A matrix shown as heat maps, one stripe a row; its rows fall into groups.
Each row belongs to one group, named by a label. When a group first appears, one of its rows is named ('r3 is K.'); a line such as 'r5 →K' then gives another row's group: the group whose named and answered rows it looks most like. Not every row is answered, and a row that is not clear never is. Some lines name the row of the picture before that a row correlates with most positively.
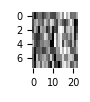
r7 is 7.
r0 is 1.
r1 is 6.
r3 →1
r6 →6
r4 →1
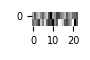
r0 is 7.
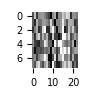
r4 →1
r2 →6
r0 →7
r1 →6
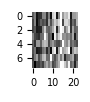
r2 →1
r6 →6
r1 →1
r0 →1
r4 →7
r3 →1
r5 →1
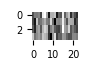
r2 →7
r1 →6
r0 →7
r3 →7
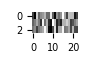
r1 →7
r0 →6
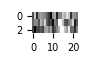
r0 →7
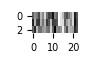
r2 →6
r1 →6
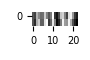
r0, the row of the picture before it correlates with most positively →2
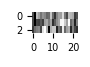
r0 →6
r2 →7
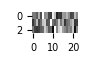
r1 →6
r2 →1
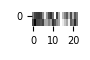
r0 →1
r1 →1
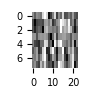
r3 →7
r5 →6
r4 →1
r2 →1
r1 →1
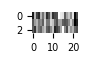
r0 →6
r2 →6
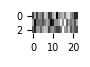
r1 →1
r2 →7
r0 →7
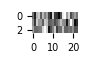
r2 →7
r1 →6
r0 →7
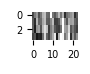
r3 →1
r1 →6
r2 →7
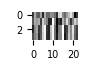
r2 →6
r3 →6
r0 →6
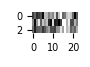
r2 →1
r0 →1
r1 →7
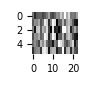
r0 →1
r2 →7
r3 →7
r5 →7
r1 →7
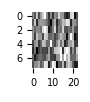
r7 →7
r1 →7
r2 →7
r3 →6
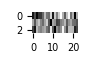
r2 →6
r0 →1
